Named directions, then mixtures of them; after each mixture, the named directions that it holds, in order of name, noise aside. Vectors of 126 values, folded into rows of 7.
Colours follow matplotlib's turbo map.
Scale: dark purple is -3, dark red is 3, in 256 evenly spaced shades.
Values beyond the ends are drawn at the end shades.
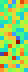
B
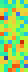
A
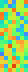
A, B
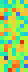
A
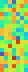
A, B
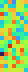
A, B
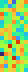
A, B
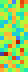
B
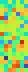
A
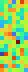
B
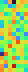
A, B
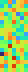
A, B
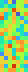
A, B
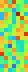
A, B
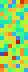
B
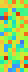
A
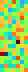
B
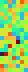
B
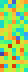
A, B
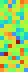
B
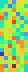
A, B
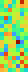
A, B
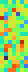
A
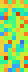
A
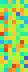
A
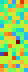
B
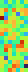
A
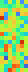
A
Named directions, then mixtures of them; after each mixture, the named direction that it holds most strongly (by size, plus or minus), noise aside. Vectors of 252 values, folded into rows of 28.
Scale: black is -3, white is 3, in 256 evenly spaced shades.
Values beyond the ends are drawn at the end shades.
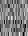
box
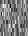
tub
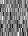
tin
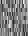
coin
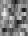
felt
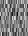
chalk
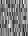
coin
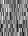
tin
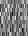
chalk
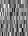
tub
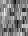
felt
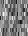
chalk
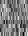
tub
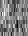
tub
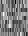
coin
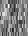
chalk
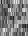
felt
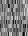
box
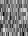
tin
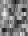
felt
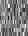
box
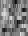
felt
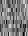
box
